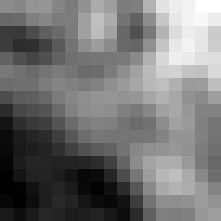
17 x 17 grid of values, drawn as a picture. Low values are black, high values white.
Stripes: none. Mirror symmetry: none. Ninth with the highest average: top right. Slope: up to the top right.
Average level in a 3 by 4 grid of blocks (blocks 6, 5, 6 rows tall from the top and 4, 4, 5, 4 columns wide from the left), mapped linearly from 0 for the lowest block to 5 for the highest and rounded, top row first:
2335 | 1233 | 0023
